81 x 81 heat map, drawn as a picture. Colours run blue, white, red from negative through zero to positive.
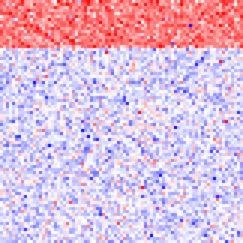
Overall the values sit about 50% of the way up the scale. The top part is higher, up to a seam about 20% of the way down. There are no regular stripes.
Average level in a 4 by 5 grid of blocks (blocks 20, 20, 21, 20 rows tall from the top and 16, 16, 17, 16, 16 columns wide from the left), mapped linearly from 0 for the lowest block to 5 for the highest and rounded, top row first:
55555
00000
00000
00000
